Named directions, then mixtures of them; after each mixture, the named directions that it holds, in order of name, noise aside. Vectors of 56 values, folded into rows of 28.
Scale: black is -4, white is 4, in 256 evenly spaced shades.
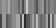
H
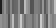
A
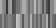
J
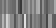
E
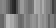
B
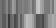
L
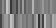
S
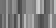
E, H, L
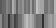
L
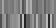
H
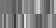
E, J, L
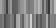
J, L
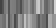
A, E, L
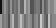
A
